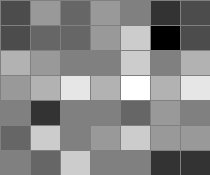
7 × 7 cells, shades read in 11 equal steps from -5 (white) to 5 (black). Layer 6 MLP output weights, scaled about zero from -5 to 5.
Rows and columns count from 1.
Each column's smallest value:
-2 -3 -4 -2 -5 -2 -4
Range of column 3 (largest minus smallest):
5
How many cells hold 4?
0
